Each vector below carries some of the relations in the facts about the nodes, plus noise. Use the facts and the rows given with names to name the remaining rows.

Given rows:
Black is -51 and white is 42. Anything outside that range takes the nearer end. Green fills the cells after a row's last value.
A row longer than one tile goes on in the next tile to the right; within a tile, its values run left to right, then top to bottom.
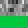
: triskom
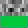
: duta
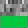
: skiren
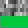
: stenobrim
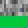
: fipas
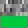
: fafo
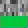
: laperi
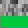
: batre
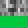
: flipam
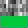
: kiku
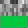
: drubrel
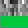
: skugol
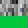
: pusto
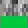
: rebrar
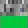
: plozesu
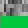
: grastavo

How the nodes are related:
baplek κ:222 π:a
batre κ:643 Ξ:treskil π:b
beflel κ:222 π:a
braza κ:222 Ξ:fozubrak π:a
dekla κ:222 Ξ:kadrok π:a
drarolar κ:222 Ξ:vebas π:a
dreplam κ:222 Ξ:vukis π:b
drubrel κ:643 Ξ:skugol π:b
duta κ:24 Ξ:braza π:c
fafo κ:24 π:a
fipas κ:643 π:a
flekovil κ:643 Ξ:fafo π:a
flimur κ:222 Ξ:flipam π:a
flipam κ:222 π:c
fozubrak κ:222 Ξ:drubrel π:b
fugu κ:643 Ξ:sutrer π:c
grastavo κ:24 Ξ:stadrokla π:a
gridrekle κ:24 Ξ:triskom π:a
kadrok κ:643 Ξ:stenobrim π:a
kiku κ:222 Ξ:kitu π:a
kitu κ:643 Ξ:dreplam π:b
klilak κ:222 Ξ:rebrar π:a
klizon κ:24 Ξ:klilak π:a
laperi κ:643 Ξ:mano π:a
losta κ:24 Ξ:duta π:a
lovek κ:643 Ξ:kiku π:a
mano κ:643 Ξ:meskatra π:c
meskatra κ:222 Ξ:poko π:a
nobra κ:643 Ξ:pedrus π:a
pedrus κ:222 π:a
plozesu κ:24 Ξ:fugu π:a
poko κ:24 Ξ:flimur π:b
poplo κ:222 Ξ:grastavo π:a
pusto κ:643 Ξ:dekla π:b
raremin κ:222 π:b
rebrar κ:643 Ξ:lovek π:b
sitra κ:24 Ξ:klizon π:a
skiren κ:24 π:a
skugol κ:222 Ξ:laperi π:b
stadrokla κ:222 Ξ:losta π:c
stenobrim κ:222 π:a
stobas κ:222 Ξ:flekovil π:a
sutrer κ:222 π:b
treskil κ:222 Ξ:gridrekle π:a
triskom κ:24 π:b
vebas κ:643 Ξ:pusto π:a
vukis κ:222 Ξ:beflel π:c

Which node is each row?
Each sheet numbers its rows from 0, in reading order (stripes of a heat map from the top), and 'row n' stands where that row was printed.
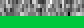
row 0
klizon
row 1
fozubrak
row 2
treskil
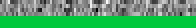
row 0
mano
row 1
poko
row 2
stadrokla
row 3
dreplam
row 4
losta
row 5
kitu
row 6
kadrok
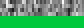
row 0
vukis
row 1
sitra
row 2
flimur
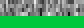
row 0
gridrekle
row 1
meskatra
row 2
vebas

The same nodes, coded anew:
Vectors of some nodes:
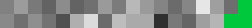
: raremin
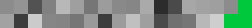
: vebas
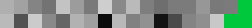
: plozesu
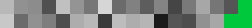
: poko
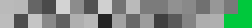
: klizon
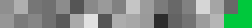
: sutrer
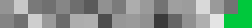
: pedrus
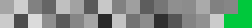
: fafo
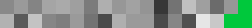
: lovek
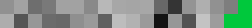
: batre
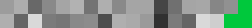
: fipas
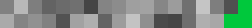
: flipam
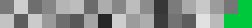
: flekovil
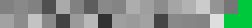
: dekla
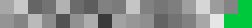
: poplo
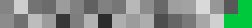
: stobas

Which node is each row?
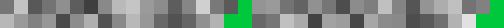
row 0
stadrokla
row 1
kiku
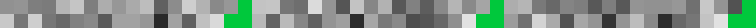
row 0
kadrok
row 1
grastavo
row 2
flimur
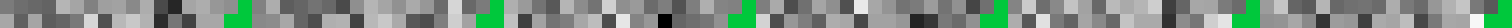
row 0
pusto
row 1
vukis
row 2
triskom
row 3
duta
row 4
laperi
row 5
meskatra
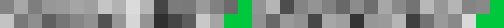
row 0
fugu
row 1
braza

